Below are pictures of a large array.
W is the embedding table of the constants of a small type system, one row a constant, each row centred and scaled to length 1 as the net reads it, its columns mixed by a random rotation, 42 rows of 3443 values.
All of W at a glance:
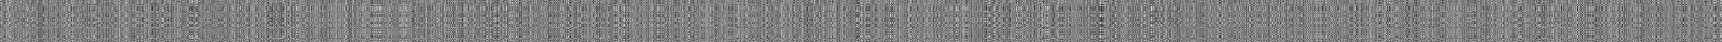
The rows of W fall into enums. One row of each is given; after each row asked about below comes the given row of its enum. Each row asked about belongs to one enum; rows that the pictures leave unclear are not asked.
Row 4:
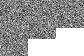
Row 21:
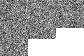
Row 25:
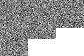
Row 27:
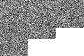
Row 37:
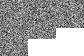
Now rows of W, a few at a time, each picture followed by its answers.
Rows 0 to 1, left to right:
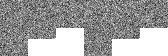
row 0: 37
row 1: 27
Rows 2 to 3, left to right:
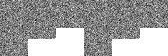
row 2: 37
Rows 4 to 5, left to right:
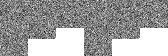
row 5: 37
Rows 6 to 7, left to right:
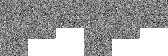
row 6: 25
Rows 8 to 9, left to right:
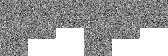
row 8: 25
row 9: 25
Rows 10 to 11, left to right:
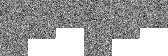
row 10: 4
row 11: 21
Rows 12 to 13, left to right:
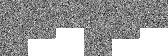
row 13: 25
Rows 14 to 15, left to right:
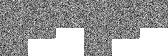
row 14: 37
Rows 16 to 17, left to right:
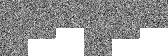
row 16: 37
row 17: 25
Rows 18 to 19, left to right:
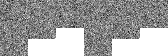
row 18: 21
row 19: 4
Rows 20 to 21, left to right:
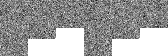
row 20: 4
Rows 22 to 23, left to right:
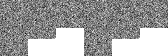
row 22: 37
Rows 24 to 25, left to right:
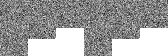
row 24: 4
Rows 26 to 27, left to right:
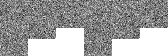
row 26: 4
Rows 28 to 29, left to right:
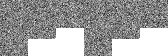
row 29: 25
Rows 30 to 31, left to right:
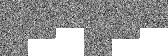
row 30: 37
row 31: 25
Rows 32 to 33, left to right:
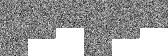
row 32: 25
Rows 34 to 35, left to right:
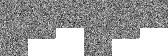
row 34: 25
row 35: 37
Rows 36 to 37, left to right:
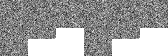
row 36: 37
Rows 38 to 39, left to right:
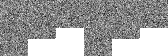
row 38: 27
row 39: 25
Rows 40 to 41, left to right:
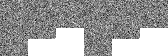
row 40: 37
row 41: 4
